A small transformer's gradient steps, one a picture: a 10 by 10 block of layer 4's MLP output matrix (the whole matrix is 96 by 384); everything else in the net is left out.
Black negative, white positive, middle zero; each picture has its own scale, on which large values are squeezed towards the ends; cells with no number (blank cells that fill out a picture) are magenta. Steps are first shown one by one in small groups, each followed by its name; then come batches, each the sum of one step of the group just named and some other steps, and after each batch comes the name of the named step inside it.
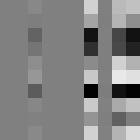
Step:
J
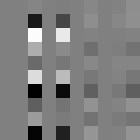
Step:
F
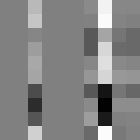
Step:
J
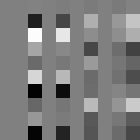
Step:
F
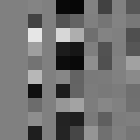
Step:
F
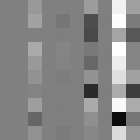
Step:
J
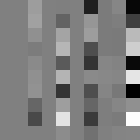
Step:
J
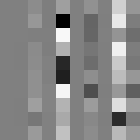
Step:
J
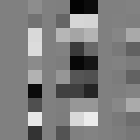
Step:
F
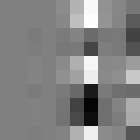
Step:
J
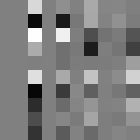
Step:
F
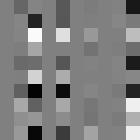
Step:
F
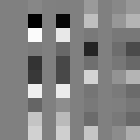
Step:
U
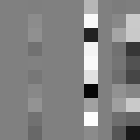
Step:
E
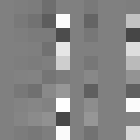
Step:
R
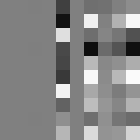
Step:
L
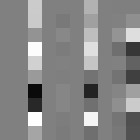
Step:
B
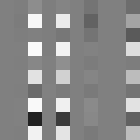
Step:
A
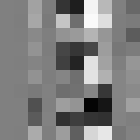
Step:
R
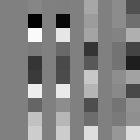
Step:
U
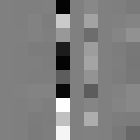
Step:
E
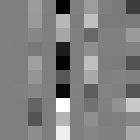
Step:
E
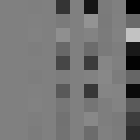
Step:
E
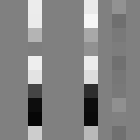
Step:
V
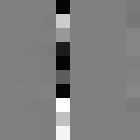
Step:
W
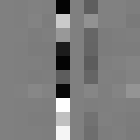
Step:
W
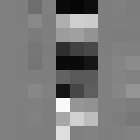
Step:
W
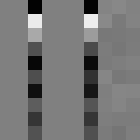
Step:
V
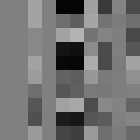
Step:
V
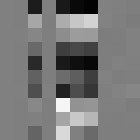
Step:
W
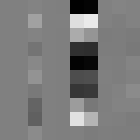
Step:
V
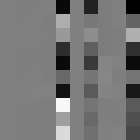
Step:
W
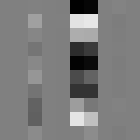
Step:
V
